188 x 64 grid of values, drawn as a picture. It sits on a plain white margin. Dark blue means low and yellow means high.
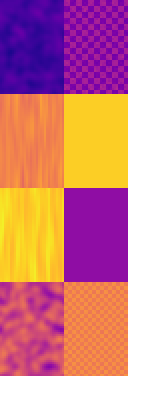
The table splits into 4 rows of 2 panels. Panel 1,1: very low, blotchy, faint in contrast. Panel 1,2: low, checkered. Panel 2,1: high, streaked downward, faint in contrast. Panel 2,2: very high, flat. Panel 3,1: very high, streaked downward, faint in contrast. Panel 3,2: low, flat. Panel 4,1: middling, blotchy. Panel 4,2: high, checkered, faint in contrast.
